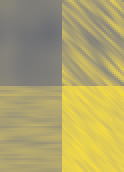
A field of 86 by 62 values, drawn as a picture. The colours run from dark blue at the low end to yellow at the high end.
The table splits into 2 rows of 2 panels. Panel 1,1: middling, smooth, faint in contrast. Panel 1,2: high, slanting down to the right. Panel 2,1: high, streaked across, faint in contrast. Panel 2,2: very high, slanting down to the right, faint in contrast.
